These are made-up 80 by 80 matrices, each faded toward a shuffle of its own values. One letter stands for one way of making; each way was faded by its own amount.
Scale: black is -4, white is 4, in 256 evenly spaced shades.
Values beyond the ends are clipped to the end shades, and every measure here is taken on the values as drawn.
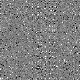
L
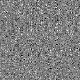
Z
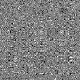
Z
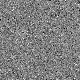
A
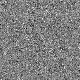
A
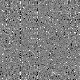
L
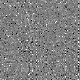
L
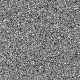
A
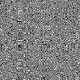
Z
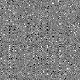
L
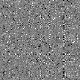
L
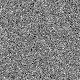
A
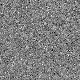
A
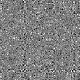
Z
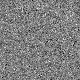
A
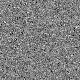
A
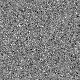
A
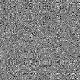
Z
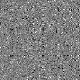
Z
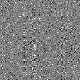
L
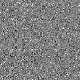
Z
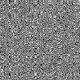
Z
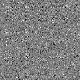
Z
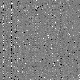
L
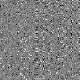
L
